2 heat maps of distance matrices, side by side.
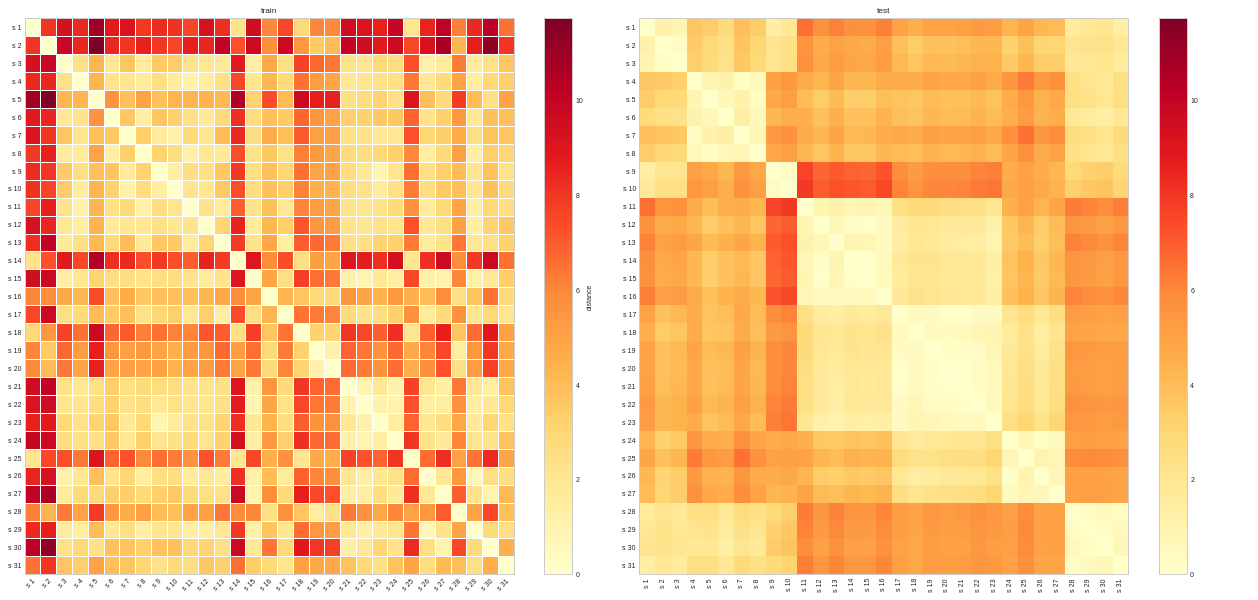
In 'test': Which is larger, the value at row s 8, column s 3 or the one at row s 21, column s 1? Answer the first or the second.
the second
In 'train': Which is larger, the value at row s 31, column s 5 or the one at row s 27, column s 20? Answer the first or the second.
the second
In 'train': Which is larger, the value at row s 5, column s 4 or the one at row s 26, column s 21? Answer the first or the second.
the first
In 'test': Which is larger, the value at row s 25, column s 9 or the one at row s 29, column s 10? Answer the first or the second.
the first
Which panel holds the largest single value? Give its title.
train
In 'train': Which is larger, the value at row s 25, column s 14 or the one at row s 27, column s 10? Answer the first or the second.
the second
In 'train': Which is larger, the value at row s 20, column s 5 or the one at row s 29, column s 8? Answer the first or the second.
the first
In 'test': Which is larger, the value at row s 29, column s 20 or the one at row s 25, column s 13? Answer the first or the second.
the first
